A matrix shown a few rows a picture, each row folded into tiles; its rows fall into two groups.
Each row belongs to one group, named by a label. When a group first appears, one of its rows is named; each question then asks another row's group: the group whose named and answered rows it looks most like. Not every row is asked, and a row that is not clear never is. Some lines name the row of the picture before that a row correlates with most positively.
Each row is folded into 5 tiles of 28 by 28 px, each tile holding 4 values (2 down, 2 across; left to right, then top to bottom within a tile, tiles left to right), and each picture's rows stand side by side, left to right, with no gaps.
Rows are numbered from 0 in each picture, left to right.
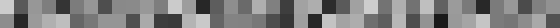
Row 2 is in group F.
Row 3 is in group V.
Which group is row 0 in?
V
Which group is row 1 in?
V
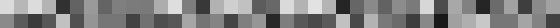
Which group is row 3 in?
V
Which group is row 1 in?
F
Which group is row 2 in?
V
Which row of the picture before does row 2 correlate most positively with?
1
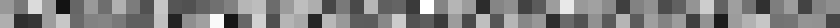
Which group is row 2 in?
F
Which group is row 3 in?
V
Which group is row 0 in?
V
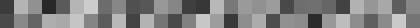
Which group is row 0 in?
F
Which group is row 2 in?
F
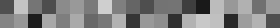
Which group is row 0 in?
F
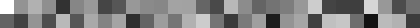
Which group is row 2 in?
F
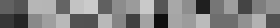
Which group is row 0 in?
V
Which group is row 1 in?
V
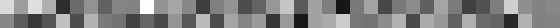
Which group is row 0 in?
V
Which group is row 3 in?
F
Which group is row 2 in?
V
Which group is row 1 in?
V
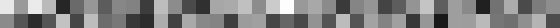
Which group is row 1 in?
F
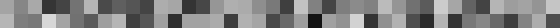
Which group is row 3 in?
F
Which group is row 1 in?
F
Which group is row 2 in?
F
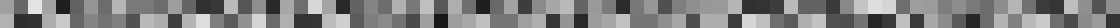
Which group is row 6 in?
V
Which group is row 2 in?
V
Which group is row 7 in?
F
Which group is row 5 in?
F
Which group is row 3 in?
V
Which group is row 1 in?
F
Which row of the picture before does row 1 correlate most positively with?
0
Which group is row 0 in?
V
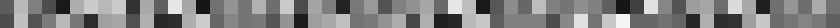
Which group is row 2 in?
V
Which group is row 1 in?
V
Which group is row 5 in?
V
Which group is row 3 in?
V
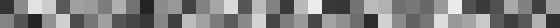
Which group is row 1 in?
F
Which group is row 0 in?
V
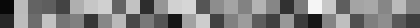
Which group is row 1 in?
V
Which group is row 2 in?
V
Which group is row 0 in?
F
